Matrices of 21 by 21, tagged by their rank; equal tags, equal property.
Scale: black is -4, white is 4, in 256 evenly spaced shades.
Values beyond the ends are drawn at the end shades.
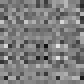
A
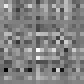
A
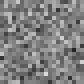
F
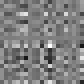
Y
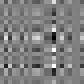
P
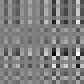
P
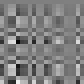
P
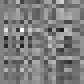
Y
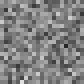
F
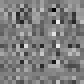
A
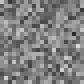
F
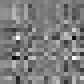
A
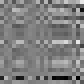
Y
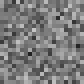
F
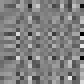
Y
